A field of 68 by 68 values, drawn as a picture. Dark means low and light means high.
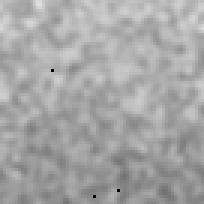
Lone odd cells: 3, each lower than its neighbours. Histogram: heavy tails on both sides. Odd rows or columns: none. Slope: up to the top.
